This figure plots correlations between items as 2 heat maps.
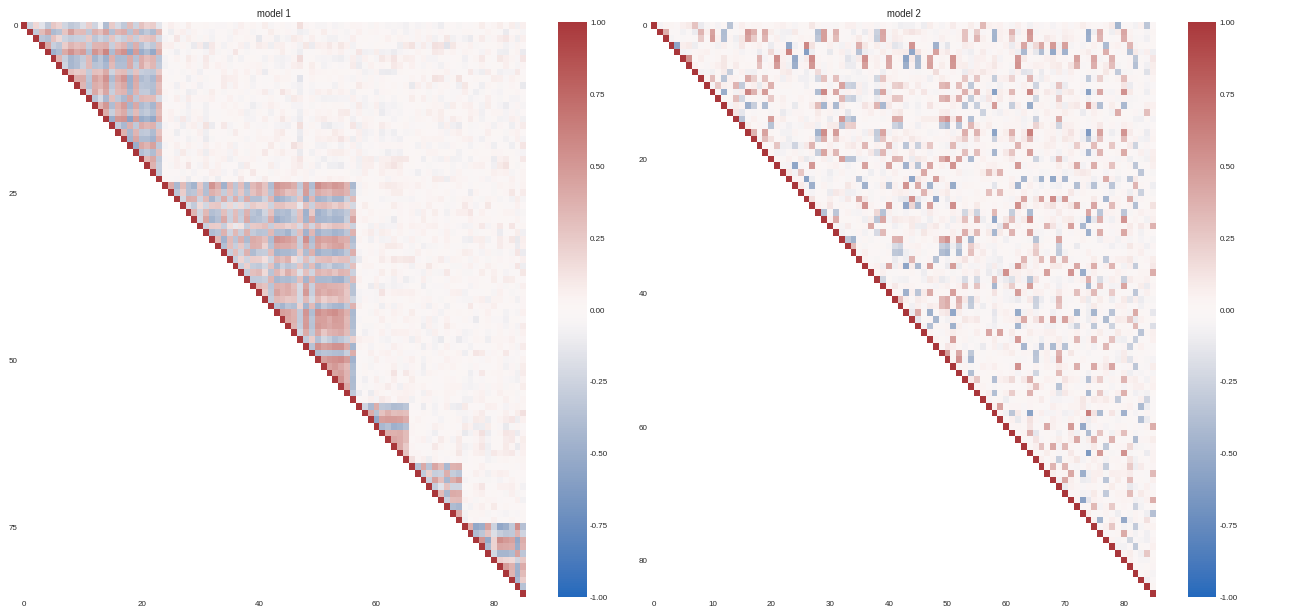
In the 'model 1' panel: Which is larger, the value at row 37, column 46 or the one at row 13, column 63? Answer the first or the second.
the first
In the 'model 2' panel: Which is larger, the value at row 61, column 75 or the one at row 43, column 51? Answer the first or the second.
the first
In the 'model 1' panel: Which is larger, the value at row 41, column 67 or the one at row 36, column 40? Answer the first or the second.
the first
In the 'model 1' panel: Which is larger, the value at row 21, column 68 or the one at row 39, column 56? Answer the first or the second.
the first
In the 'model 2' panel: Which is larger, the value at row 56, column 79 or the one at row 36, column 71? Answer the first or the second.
the second
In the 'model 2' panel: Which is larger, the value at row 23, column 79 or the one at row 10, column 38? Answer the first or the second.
the first
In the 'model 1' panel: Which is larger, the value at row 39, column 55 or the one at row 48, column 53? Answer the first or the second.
the second
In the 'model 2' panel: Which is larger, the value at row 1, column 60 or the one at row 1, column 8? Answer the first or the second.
the second
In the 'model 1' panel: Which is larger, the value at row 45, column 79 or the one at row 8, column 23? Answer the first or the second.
the second
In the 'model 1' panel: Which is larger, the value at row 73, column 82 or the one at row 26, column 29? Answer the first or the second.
the second
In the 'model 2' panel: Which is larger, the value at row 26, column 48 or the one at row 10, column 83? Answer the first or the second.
the second
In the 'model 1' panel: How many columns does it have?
86
